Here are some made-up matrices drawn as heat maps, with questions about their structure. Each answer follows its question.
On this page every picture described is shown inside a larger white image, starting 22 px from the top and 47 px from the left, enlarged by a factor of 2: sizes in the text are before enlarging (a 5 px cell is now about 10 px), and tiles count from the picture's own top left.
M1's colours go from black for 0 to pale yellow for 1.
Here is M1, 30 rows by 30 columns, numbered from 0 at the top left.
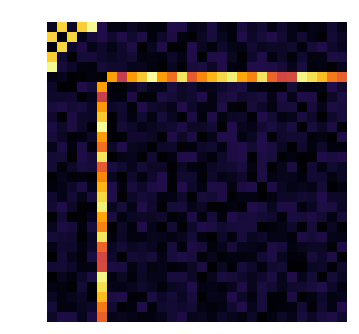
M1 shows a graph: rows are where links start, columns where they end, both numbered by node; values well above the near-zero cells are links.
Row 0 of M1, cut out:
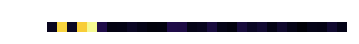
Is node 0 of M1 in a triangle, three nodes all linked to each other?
no
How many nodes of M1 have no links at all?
0
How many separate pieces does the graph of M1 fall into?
2
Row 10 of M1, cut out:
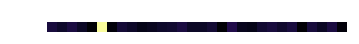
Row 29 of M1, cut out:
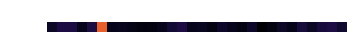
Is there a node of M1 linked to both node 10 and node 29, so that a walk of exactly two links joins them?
yes
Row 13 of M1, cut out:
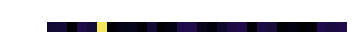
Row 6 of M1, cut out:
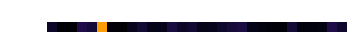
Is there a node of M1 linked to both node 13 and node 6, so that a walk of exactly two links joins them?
yes
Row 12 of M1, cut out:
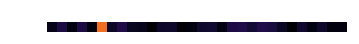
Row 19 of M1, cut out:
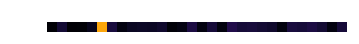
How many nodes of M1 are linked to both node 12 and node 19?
1
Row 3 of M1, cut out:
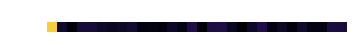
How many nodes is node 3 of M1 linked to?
1
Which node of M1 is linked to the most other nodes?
node 5
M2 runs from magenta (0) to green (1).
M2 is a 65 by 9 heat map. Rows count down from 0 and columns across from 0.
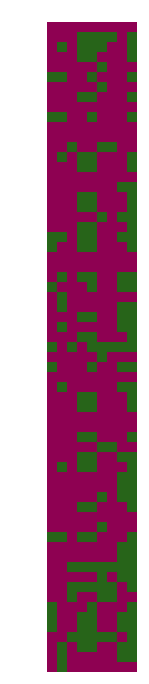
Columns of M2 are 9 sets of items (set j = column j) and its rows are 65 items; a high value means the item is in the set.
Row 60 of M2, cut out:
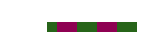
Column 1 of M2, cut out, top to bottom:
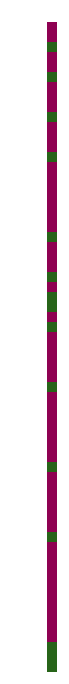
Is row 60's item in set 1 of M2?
no
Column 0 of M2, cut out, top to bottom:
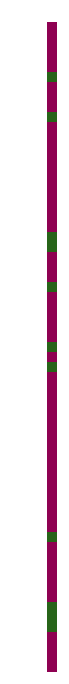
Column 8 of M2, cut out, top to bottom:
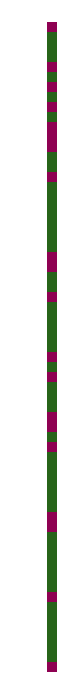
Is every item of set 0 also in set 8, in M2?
yes
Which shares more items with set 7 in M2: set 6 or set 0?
set 0
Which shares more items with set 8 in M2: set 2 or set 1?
set 1
